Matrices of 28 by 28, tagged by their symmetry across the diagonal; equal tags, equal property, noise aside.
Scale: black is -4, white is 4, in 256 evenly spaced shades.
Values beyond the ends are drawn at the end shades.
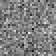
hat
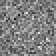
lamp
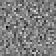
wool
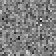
wool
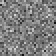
lamp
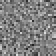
hat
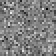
wool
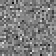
wool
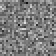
wool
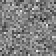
wool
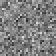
lamp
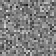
hat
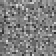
hat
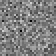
lamp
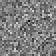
lamp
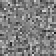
hat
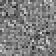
lamp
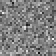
hat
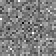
lamp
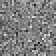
hat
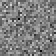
lamp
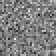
hat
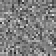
hat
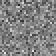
wool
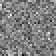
wool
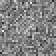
lamp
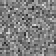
hat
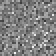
lamp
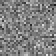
wool
